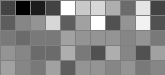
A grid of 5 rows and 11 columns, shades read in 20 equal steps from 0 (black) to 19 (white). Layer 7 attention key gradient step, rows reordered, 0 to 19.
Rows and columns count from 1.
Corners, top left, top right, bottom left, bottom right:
5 5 12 10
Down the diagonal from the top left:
5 10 9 8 7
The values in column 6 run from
9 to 15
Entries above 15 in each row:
3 3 0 0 0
